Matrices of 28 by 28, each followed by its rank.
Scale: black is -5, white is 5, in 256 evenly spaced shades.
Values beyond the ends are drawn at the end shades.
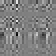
two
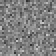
full rank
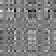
two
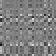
two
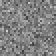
full rank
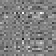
three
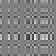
one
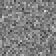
full rank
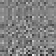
three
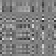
two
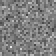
full rank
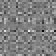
three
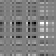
one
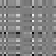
one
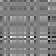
one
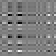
one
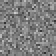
full rank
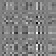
two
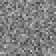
full rank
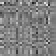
three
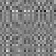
two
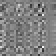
three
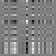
one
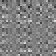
three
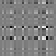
one
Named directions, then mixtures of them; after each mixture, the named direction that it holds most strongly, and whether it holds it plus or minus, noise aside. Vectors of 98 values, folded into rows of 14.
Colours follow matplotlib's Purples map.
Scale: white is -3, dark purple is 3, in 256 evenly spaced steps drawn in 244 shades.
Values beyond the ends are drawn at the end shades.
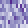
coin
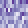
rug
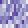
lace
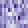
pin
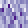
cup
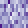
lace, minus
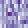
pin, minus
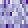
lace, minus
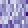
lace, minus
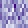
pin, plus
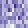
pin, plus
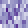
lace, plus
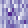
pin, minus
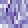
lace, plus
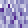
cup, plus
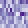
rug, plus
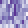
lace, plus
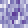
lace, plus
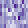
pin, plus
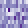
rug, minus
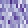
coin, plus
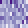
coin, plus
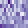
rug, minus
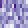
lace, plus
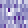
pin, plus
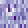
pin, plus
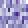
rug, minus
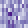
pin, minus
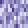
cup, minus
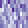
cup, minus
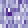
pin, minus
